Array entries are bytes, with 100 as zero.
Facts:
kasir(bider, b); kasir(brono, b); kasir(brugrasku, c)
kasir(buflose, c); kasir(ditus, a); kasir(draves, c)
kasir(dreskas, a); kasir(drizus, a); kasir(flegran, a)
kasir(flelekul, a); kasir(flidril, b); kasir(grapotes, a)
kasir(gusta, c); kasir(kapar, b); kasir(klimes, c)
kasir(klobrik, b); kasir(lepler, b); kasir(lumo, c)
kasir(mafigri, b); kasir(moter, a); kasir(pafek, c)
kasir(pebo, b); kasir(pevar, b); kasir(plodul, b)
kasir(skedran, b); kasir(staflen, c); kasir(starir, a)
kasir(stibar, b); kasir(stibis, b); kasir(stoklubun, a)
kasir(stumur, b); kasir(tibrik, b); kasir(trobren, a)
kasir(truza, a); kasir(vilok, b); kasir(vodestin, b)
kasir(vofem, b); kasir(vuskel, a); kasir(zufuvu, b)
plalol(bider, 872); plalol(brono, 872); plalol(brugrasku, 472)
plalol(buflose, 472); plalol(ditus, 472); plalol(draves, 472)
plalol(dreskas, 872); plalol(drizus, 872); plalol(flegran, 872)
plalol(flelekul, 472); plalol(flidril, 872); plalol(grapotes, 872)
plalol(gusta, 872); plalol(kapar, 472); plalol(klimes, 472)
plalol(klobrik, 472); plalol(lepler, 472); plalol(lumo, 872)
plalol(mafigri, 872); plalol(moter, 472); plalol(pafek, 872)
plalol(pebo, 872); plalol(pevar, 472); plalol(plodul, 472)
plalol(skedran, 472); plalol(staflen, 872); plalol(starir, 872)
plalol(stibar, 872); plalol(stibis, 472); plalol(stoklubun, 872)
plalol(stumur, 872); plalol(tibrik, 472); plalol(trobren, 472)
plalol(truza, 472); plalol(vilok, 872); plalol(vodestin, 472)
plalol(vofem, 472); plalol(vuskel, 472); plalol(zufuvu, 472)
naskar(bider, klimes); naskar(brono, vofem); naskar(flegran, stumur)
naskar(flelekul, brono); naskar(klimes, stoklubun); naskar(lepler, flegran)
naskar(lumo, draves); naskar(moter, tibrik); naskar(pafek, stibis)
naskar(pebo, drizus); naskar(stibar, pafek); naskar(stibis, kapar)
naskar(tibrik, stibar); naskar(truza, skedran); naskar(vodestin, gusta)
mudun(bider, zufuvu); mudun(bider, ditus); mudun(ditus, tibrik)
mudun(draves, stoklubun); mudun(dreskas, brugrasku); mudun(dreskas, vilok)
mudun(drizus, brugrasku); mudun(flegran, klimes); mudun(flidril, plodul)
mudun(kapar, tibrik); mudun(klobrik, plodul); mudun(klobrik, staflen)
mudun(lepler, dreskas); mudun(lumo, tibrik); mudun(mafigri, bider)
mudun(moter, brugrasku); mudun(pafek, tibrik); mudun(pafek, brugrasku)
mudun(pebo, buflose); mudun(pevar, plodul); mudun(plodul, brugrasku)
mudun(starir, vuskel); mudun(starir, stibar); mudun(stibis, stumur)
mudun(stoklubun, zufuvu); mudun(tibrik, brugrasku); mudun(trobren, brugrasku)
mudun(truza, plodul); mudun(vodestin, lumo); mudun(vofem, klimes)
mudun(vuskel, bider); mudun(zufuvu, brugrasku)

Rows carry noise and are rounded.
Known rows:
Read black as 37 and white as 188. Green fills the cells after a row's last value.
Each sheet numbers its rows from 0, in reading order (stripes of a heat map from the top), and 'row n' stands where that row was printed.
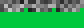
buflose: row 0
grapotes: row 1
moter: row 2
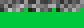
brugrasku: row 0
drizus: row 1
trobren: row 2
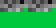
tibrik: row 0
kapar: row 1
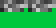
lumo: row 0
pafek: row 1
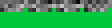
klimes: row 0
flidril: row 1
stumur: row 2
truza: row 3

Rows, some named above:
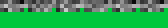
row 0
pebo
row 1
flelekul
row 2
gusta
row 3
vofem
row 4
stumur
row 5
stibar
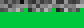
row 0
skedran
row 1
vuskel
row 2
starir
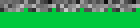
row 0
klimes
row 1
flidril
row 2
buflose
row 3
stibis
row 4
brono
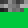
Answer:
flegran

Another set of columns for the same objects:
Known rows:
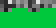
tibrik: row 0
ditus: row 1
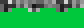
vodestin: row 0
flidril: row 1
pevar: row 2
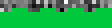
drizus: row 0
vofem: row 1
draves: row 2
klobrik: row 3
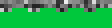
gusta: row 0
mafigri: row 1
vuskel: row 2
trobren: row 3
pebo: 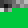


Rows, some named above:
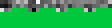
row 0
stumur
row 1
draves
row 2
drizus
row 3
pafek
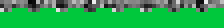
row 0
starir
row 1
stibis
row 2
stumur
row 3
klimes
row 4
grapotes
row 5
brono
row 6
truza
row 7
buflose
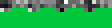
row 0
stumur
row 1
grapotes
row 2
brugrasku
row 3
skedran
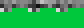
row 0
stoklubun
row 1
stibar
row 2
dreskas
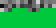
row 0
flegran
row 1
truza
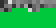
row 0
flelekul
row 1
grapotes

